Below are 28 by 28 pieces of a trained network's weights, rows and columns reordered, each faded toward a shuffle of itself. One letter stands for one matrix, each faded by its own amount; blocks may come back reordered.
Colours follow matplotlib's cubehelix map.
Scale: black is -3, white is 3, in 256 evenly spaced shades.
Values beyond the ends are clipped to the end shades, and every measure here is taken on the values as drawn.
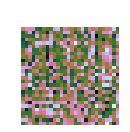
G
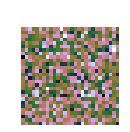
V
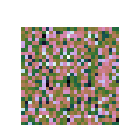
G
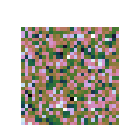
G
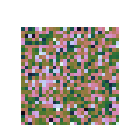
V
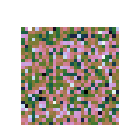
V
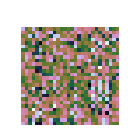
G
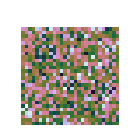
V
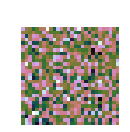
G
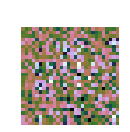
G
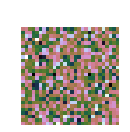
V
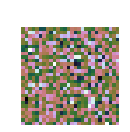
G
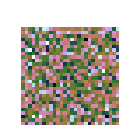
V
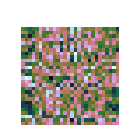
G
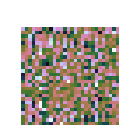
G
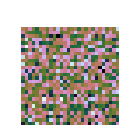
V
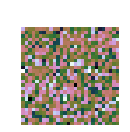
V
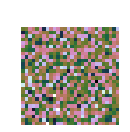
V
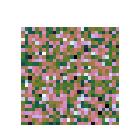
V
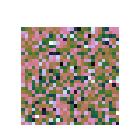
V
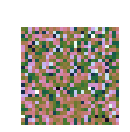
G
